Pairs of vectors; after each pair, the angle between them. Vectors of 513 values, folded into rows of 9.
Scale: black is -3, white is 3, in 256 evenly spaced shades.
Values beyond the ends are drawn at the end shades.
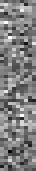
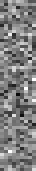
partly opposed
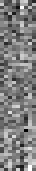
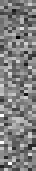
orthogonal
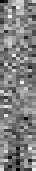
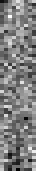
nearly parallel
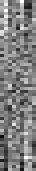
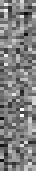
partly aligned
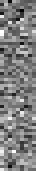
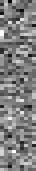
nearly parallel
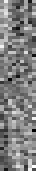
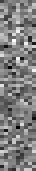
orthogonal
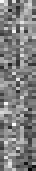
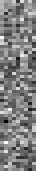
partly aligned
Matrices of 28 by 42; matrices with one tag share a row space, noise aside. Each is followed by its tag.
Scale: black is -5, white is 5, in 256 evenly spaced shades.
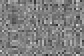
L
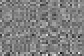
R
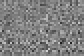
R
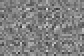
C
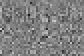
R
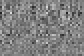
R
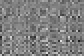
R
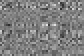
R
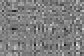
L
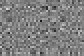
R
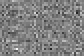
L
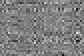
L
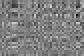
L
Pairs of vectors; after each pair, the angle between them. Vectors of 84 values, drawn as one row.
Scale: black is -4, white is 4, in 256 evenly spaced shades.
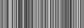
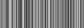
nearly parallel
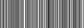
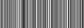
partly opposed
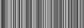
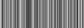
partly aligned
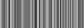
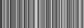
partly opposed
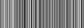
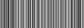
nearly opposite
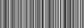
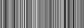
partly aligned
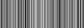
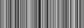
orthogonal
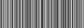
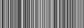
orthogonal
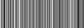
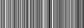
partly aligned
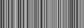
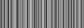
partly aligned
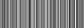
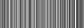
nearly parallel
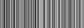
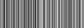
nearly parallel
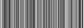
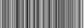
partly aligned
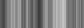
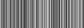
orthogonal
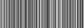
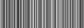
partly aligned
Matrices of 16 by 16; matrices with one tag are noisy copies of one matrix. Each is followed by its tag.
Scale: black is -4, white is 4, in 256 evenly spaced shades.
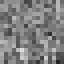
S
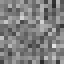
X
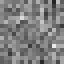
X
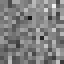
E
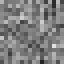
X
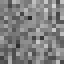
E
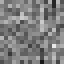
X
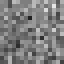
E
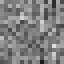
X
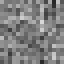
X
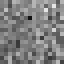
E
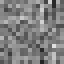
X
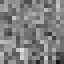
S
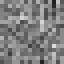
X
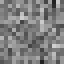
X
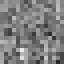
S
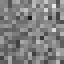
E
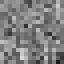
S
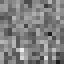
S
